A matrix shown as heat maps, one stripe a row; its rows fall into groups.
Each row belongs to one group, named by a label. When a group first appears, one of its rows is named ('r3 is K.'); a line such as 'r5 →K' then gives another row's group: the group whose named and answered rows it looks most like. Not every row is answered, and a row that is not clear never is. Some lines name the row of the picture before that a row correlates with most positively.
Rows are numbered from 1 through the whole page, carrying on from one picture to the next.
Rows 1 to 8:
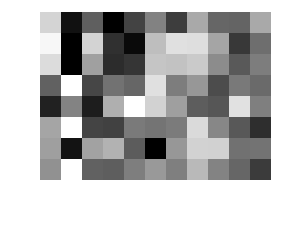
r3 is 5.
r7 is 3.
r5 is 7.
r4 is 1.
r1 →5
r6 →1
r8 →1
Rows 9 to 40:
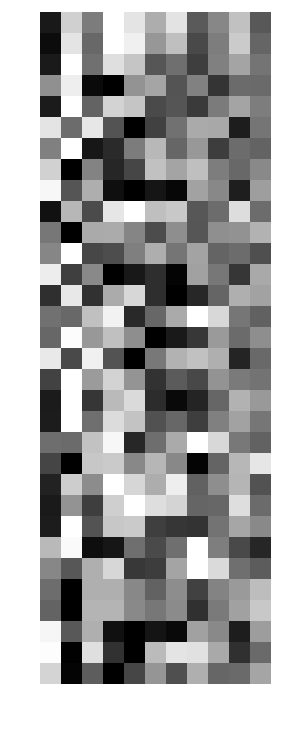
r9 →7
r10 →7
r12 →1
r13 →7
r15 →1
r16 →5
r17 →5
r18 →7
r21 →5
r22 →7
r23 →3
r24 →7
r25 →5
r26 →7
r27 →7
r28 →7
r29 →3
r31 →7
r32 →7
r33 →7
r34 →1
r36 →3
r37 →3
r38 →5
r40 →5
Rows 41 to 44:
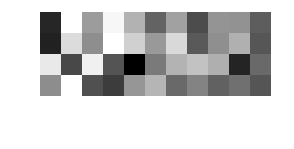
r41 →7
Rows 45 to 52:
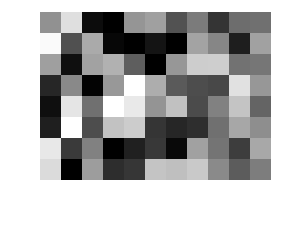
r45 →1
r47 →3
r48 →7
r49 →7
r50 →7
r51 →5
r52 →5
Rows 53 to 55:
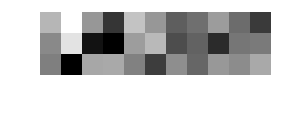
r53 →1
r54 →1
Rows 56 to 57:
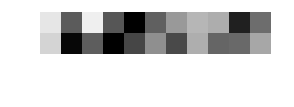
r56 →5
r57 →5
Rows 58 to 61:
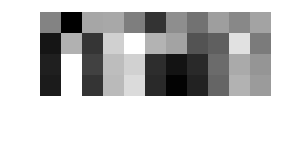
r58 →3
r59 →7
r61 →7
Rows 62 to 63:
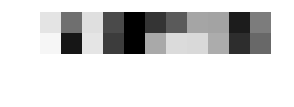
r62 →5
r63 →5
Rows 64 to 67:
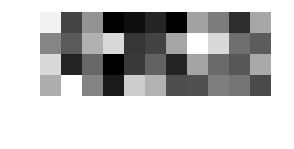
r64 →5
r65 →3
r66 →5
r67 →1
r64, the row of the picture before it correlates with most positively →62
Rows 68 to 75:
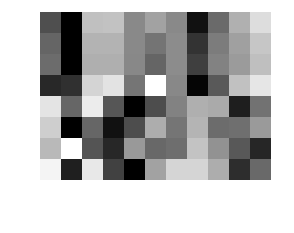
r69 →3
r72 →5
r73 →5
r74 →1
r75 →5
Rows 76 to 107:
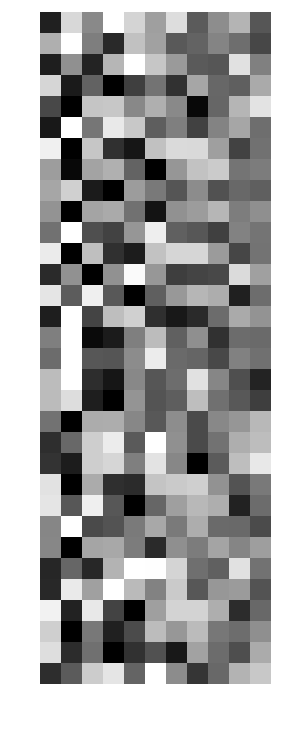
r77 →1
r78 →7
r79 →5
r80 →3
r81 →7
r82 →5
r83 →3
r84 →1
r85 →3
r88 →7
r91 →1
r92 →1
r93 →1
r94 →1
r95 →3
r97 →3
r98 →5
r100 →1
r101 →3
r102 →7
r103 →7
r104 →5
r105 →5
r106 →5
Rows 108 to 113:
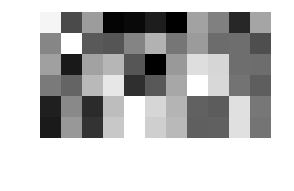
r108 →5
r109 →1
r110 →3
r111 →3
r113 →7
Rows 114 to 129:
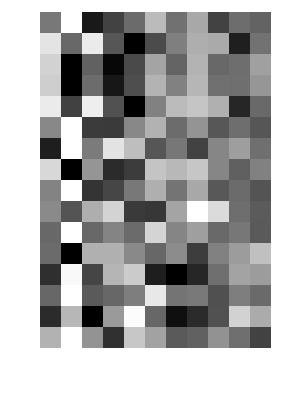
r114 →1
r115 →5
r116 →5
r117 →5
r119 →1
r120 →7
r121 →5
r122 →1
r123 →3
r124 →1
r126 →7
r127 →1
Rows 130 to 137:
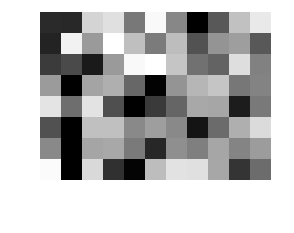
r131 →7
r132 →7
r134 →5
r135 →3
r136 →3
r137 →5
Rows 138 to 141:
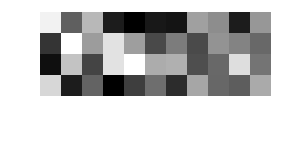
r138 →5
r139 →7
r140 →7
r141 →5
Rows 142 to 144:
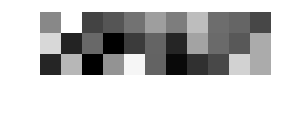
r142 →1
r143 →5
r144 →7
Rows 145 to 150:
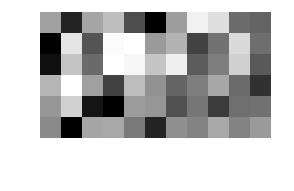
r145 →3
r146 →7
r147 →7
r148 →1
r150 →3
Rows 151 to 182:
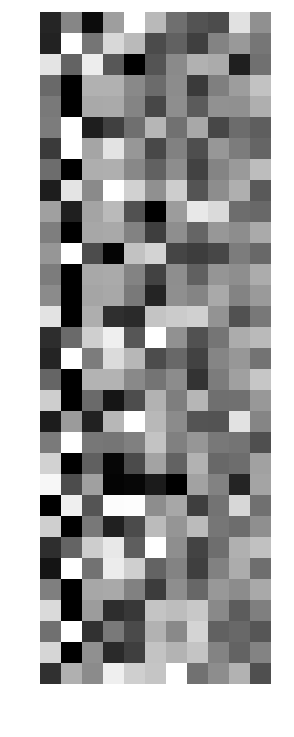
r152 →7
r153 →5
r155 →3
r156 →1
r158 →3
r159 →7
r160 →3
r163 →3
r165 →5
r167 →7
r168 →3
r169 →5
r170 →7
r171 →1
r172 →5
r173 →5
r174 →7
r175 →5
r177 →7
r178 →3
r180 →1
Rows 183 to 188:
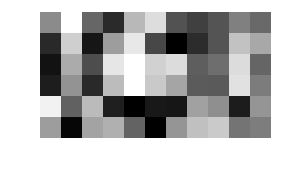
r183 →1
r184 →7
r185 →7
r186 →7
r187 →5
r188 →3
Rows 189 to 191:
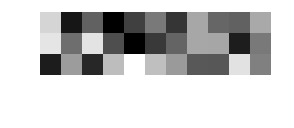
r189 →5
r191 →7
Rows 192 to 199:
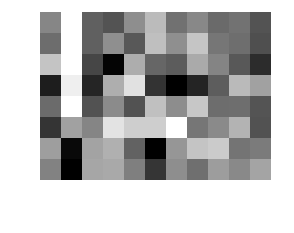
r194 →1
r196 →1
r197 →7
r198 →3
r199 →3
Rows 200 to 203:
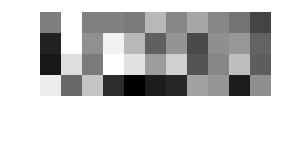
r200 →1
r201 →7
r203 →5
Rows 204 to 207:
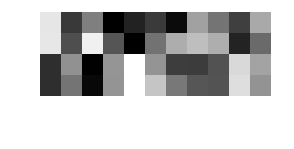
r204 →5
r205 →5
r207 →7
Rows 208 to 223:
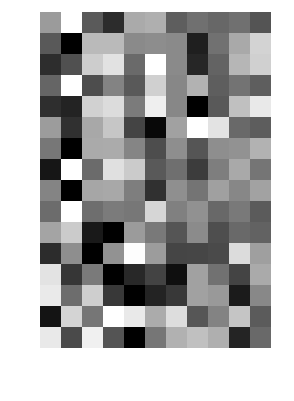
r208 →1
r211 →1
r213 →3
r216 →3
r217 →1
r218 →1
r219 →7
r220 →5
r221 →5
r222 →7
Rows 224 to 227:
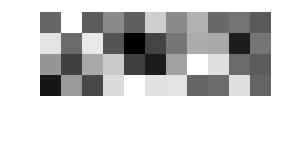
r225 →5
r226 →3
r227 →7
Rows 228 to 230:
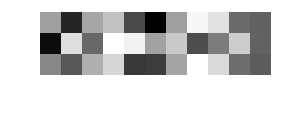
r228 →3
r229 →7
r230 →3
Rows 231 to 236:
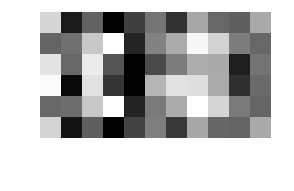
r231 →5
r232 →3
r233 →5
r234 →5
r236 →5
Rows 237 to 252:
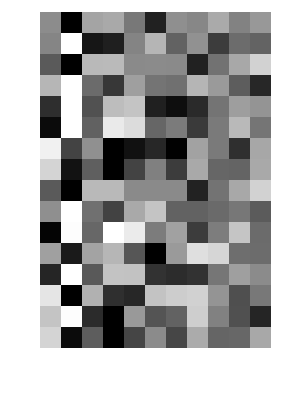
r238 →1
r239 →3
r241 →7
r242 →7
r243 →5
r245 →3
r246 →1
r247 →7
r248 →3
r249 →7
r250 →5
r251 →1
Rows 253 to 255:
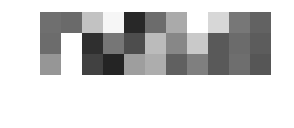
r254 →1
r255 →1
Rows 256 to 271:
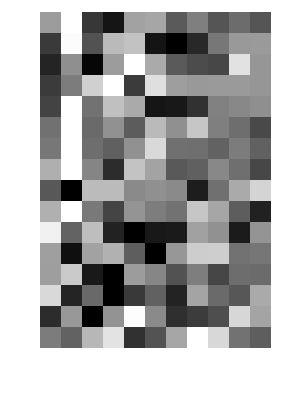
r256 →1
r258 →7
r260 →7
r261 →1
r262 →1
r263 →1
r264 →3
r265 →1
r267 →3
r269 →5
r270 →7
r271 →3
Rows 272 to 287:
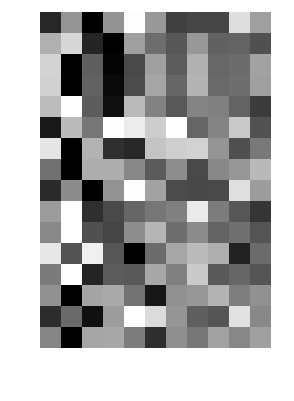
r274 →5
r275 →5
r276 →1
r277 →7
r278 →5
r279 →3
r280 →7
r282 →1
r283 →5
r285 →3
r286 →7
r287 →3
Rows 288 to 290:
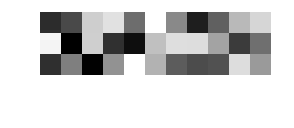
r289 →5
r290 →7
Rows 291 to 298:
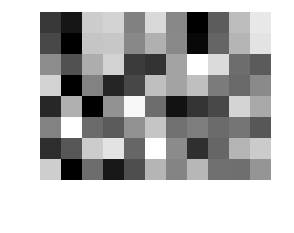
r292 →3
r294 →5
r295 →7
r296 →1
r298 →5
